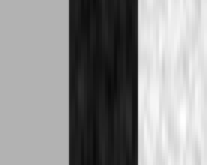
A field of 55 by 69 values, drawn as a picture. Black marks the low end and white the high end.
It is made of 1 by 3 panels. Panel 1,1: high, flat. Panel 1,2: very low, streaked downward, faint in contrast. Panel 1,3: very high, streaked downward, faint in contrast.
